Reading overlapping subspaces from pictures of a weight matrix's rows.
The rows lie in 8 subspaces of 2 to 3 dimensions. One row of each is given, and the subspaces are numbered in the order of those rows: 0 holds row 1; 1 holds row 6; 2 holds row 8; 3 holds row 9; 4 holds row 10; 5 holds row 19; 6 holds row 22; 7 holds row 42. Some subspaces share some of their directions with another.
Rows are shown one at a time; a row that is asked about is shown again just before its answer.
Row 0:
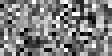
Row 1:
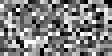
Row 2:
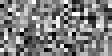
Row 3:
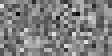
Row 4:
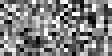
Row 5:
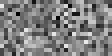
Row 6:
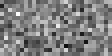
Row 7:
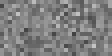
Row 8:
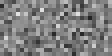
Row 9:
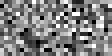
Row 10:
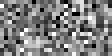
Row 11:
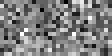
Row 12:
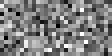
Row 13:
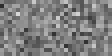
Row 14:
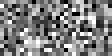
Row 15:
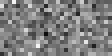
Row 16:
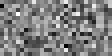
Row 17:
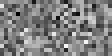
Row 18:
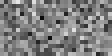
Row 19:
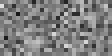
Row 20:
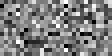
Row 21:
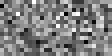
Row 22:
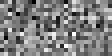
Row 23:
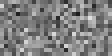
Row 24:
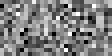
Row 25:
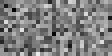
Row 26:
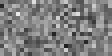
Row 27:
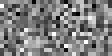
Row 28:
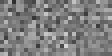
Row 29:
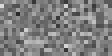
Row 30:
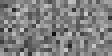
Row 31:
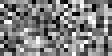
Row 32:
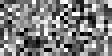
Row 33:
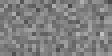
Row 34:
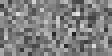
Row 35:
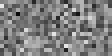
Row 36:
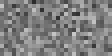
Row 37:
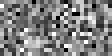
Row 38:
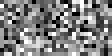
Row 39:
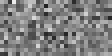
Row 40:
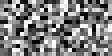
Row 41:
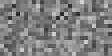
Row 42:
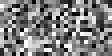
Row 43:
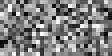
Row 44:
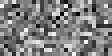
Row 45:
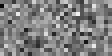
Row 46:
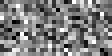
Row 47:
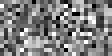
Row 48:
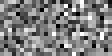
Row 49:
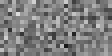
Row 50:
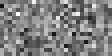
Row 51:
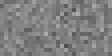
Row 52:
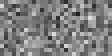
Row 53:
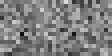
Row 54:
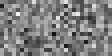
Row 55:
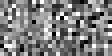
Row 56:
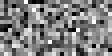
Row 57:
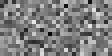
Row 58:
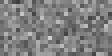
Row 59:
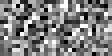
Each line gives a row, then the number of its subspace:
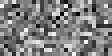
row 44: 0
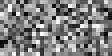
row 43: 2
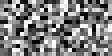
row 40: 5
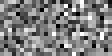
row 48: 2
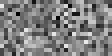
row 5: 2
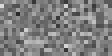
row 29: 0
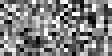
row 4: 7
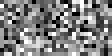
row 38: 4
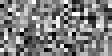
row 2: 6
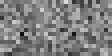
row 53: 4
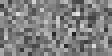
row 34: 0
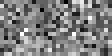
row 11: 4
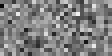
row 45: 6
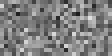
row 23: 3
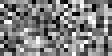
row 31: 7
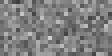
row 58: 3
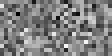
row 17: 2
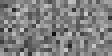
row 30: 7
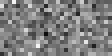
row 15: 6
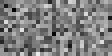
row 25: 7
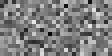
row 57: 0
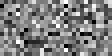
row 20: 0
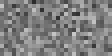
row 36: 1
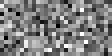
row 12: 1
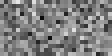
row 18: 3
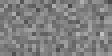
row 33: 2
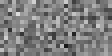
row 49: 6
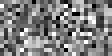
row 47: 5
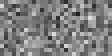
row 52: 3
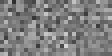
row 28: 6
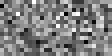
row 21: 3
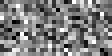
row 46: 4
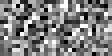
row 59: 5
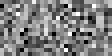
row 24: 5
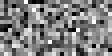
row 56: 1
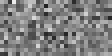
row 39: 6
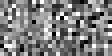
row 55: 0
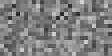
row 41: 0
